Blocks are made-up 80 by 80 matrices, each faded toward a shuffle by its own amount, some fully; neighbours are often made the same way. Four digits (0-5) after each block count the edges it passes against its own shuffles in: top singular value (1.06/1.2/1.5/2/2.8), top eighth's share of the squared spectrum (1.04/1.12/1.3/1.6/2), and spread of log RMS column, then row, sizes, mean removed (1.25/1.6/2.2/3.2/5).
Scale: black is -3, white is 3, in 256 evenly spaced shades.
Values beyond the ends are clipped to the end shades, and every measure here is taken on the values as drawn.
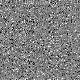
3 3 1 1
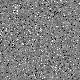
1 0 0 0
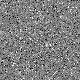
0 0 0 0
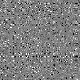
4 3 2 2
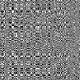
5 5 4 3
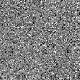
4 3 1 1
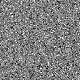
3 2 0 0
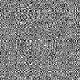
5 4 3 3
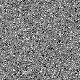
2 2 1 0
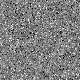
2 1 0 0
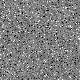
0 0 0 0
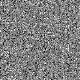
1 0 2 0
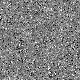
0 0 0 0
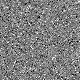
0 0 0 0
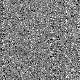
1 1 2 0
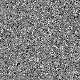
0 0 1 0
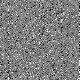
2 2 2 0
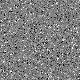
1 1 1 0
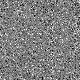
1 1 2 0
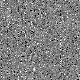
1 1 2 0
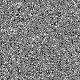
0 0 2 0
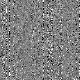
2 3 4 0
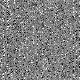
1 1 2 0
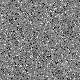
1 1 0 0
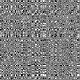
5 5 3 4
